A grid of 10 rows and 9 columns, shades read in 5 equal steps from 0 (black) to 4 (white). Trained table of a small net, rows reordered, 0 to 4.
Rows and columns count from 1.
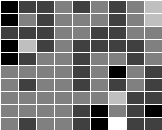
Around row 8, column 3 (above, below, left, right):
2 2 2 2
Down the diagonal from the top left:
0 2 1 2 1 2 1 1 0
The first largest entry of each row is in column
9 9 4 2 3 1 1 7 1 7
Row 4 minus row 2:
0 1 0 0 -1 -1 0 -1 -1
